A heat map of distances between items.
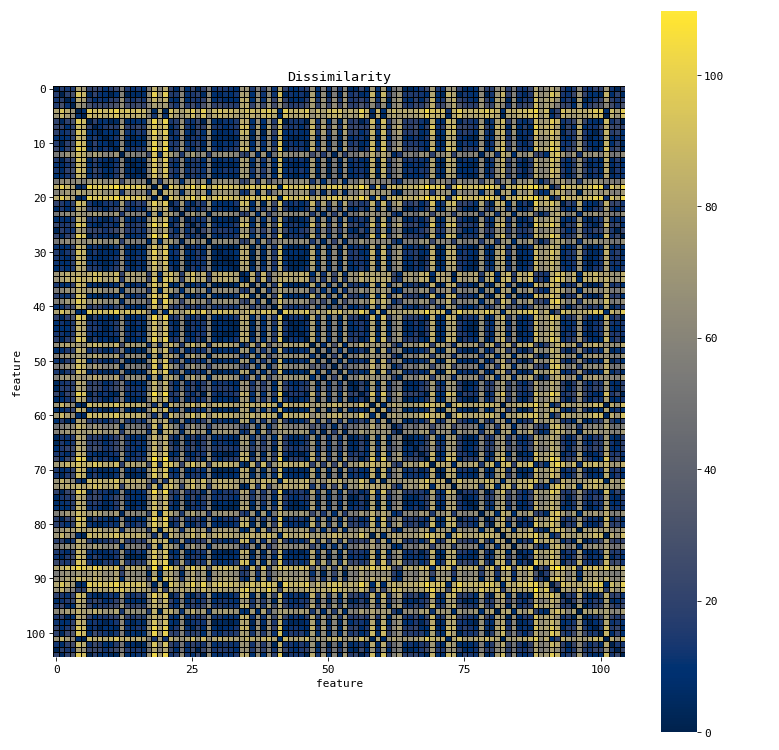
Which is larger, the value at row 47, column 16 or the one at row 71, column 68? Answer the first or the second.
the first
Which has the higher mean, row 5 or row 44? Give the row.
5
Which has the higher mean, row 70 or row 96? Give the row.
96
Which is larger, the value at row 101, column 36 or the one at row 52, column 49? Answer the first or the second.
the first
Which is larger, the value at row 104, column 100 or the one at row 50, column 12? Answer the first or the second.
the second
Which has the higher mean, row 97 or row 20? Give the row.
20
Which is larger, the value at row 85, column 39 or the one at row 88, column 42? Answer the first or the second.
the second
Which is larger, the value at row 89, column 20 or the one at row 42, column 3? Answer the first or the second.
the first
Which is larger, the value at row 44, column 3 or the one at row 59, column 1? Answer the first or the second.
the first
